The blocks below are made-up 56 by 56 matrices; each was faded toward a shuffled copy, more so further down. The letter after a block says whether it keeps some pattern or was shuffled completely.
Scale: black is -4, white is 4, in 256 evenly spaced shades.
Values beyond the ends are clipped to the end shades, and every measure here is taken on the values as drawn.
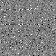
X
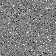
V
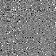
X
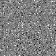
X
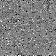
X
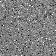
V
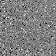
X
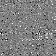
X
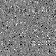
X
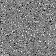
V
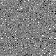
X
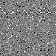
X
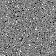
V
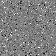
V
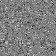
X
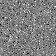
V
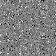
X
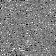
X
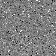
V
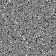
V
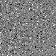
X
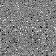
X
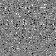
X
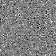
X
